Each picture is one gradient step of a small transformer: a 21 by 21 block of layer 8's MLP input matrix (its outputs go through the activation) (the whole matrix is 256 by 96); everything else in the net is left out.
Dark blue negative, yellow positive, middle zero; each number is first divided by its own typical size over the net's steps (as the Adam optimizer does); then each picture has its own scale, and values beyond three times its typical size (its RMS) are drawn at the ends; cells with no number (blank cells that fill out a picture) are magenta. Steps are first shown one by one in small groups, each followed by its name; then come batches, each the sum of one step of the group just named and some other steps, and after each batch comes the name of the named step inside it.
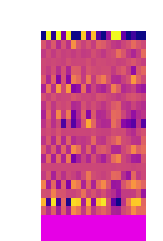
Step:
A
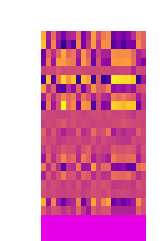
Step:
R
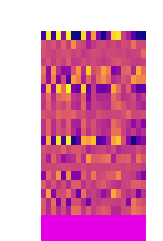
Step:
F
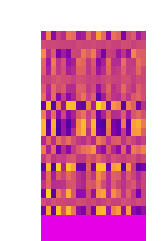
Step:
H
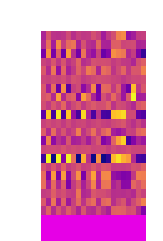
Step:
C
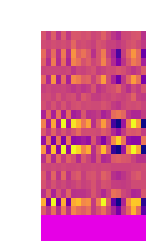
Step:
C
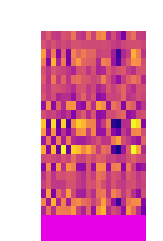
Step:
H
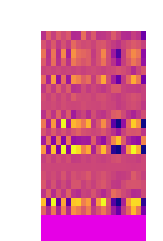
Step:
A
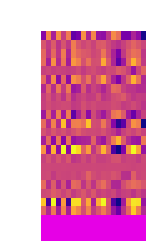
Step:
A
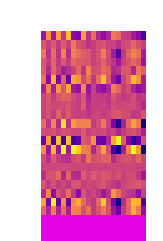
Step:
F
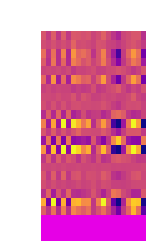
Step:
C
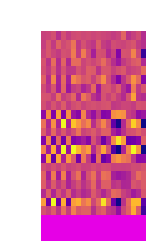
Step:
C
